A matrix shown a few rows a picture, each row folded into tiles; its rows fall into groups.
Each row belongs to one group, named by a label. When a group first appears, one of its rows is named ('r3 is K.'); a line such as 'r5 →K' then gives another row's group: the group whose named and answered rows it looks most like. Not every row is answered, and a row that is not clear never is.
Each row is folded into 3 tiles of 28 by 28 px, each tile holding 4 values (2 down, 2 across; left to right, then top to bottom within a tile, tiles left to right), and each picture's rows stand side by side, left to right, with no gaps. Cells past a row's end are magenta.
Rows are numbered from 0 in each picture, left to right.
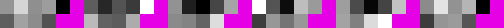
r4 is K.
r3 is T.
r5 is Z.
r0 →Z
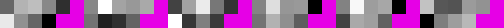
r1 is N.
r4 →Z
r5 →T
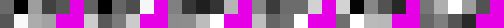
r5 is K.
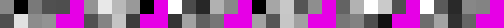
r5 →T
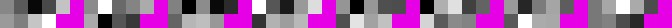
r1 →N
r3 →T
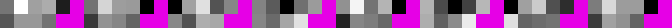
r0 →Z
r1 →Z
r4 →Z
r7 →Z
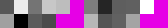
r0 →N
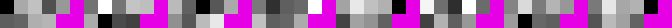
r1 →N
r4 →Z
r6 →N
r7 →Z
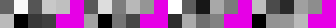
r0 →N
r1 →N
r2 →T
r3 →T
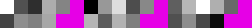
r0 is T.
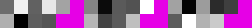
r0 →N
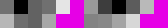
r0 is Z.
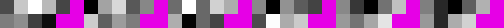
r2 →N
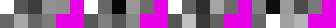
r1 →T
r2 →T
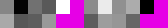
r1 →Z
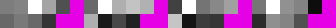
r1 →N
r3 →Z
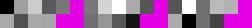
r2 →N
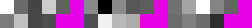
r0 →T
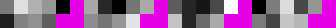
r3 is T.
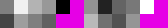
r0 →Z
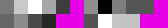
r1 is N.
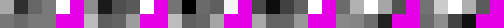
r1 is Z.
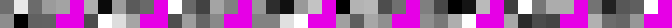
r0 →N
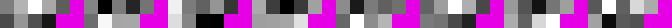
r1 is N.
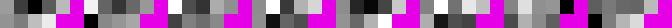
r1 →T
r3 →N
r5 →N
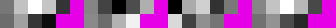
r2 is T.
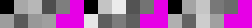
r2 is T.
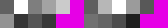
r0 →N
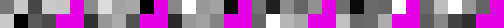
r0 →N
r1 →Z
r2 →Z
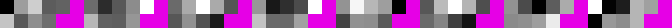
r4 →Z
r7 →T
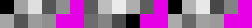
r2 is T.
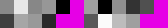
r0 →Z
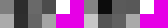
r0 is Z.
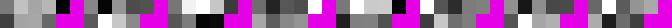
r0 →Z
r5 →T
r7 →N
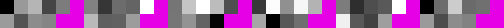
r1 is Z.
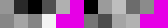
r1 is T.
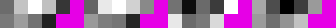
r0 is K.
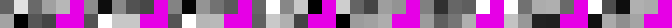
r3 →Z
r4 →T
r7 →T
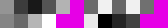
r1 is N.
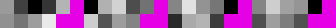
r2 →Z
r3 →Z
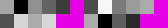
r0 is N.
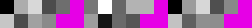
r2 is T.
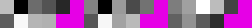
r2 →K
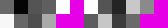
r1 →T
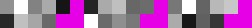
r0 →Z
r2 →N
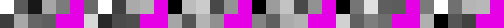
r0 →T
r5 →N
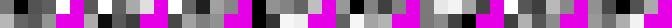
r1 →N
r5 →K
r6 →T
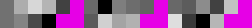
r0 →K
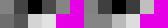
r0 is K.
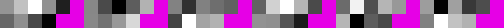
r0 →K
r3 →K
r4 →N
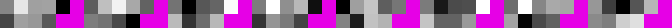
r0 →Z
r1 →K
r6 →N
